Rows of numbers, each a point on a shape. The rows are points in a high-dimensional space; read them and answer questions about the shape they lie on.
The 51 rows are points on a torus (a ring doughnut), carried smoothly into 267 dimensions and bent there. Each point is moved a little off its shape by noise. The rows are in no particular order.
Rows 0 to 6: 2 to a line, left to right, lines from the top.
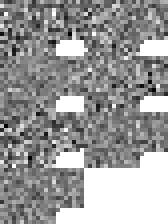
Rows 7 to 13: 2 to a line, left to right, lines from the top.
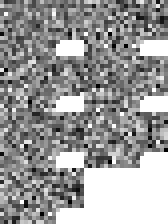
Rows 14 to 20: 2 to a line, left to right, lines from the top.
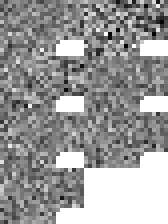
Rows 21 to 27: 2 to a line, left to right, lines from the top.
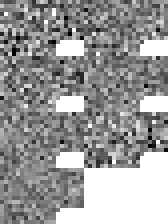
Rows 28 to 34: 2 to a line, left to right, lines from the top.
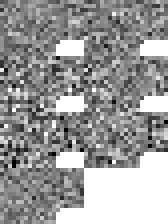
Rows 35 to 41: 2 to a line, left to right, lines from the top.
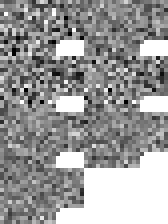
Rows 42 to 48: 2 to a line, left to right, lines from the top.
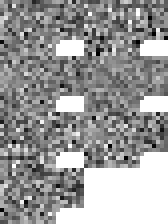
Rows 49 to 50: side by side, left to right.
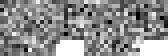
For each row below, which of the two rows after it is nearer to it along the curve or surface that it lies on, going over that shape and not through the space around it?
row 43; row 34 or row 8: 34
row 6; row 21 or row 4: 21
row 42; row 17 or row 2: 17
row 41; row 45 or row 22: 22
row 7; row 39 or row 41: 39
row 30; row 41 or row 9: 9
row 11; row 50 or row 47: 50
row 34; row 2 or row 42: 42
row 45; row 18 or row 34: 18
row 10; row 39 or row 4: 4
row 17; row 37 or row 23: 23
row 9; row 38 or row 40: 40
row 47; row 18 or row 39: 18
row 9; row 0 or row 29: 29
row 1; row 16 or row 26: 16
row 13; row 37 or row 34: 37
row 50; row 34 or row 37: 37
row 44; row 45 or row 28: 45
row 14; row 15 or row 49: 49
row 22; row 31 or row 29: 29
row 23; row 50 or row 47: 50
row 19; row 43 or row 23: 23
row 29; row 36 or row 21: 36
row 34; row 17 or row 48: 48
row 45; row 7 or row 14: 7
